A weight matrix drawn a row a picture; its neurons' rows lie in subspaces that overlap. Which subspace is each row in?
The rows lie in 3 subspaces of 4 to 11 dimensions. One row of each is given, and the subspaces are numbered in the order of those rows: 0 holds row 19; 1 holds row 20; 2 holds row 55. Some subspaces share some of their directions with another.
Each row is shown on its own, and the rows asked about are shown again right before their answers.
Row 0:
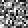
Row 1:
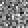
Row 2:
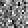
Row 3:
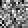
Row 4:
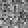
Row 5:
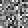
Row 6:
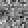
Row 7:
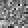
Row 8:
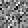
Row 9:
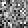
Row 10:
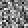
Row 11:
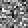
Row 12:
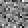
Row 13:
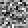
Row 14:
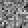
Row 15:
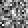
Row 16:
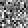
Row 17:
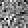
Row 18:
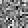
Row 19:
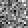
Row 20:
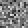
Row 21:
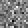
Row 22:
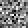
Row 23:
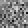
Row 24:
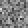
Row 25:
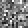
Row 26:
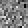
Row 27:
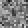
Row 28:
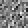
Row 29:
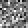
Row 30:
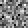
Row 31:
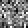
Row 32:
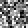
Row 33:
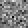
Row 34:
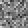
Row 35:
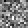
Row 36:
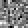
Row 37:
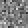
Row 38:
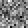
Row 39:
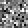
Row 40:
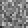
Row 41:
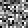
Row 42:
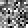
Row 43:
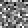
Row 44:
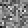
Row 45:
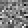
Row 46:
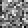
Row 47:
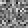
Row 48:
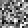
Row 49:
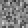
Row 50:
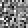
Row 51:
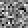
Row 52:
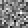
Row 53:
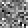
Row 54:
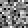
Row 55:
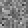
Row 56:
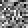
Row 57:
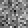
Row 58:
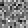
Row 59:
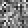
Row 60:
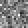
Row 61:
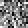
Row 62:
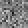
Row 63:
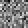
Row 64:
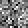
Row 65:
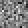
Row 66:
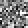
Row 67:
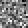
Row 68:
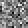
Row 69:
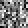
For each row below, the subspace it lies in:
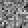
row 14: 1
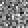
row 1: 0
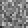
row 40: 2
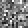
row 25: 1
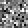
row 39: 2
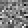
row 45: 1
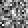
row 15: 2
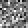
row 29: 1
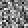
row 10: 2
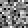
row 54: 0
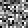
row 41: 1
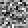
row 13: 1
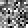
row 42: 2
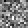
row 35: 1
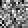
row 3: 2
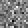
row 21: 2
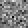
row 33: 1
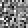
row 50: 1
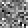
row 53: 2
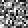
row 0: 0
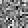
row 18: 1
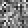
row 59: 2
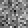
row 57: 0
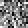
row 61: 2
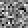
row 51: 1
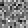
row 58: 2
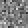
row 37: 1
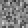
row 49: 1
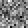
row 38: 2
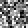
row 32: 0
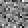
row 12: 0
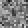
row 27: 2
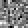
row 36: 1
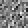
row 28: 1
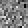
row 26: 1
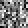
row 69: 2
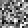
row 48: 1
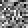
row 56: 2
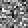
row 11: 2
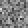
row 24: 1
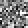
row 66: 1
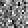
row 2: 2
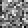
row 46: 2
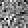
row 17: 1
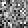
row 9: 2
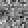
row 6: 2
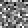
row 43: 0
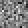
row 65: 1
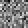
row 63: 2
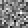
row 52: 1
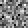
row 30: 2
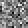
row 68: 2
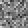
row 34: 2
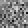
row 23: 2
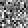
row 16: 2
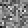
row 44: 1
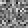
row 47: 2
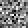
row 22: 1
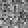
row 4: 1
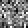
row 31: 2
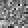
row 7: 1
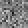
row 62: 2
